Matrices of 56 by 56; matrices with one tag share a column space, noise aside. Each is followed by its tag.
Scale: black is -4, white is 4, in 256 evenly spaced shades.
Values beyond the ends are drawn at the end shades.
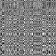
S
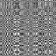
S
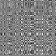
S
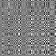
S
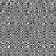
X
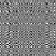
X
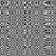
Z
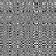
X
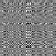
X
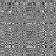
X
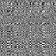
X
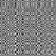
S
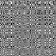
Z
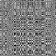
S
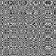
Z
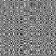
S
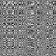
Z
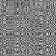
S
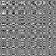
Z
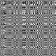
Z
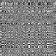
X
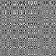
Z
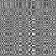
S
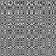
Z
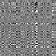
X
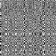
S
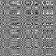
Z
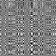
S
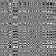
X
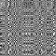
S
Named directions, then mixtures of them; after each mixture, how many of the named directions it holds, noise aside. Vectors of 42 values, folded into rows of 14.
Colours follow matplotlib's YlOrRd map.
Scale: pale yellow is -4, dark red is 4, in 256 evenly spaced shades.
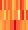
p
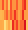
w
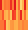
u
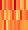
two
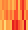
three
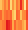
two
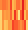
two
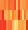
three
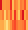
three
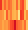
one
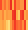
three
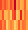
one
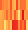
two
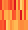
one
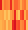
three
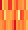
two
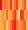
three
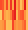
two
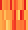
three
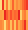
three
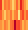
one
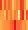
one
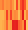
three
